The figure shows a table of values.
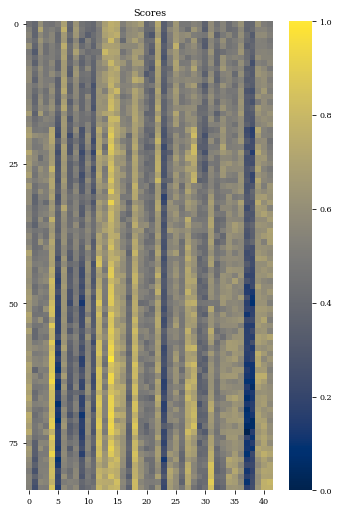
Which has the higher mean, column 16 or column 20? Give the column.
16
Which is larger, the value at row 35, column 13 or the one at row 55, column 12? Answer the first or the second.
the second
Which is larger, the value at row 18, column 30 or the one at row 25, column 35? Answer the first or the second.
the second
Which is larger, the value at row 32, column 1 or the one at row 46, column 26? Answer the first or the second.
the second
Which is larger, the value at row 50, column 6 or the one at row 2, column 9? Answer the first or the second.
the first
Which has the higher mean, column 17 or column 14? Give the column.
14
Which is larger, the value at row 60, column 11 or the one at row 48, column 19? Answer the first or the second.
the second
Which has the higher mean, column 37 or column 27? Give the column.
27
